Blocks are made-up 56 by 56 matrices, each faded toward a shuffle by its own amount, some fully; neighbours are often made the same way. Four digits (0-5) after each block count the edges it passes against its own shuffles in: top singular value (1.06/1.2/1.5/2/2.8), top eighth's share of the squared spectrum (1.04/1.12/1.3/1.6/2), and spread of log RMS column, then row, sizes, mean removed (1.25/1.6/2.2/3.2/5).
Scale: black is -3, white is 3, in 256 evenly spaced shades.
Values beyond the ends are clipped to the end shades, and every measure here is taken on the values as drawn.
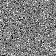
0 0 0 0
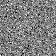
0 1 0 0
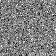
0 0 0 0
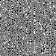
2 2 3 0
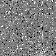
1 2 2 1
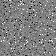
0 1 0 0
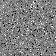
0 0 0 0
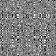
4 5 3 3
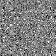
3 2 1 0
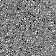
2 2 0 0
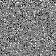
3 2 0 1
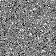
0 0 0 0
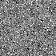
0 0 0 0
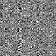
3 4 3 2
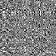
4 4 2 2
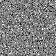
2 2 0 0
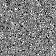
2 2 0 0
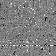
3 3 0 1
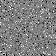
2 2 0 1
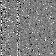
2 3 2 0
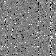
2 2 2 0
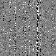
3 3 3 0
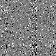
1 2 2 1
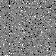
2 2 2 0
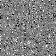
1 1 1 0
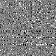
3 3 1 2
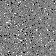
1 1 0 0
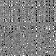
4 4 3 2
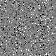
2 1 1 0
